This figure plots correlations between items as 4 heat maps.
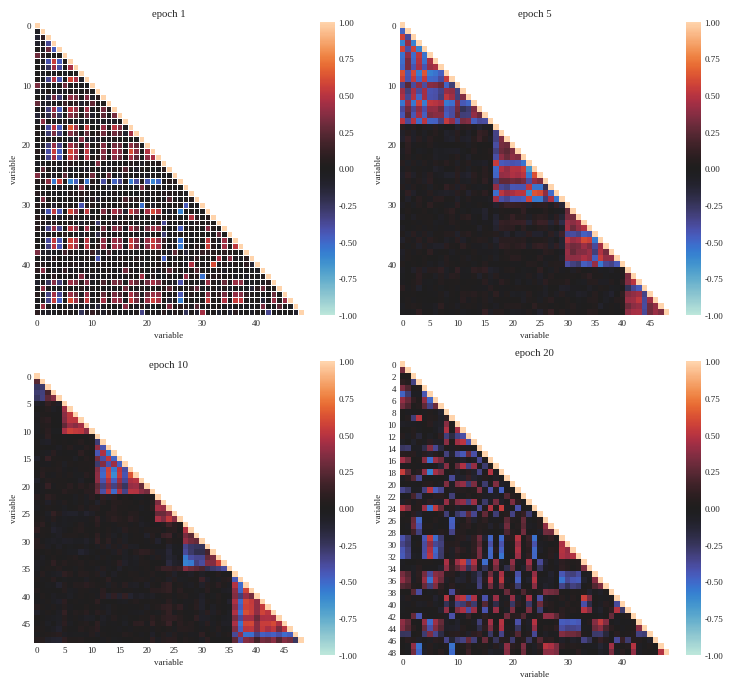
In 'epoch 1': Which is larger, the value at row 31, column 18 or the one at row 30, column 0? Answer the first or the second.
the first
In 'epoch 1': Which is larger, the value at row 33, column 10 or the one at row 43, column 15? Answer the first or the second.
the second
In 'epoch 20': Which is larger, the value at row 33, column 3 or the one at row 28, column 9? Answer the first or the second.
the first
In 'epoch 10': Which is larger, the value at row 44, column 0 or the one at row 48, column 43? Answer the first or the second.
the second
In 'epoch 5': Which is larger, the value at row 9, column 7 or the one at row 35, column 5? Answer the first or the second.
the second
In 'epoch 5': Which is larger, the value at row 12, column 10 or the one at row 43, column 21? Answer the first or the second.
the second
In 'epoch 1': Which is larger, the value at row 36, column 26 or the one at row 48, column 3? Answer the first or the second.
the second
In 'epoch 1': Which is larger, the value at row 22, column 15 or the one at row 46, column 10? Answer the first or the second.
the first
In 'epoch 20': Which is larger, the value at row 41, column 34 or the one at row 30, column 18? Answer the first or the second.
the first
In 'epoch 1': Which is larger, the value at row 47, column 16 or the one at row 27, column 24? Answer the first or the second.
the first
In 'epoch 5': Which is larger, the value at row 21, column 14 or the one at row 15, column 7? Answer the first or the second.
the second
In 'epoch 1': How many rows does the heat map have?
49
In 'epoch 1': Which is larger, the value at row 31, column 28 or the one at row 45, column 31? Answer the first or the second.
the second
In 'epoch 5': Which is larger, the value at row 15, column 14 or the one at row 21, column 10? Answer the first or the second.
the first
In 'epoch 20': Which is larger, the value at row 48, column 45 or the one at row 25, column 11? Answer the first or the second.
the first
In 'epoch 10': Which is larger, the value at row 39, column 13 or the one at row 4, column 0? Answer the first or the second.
the first
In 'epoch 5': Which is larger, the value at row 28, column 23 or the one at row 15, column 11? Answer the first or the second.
the second
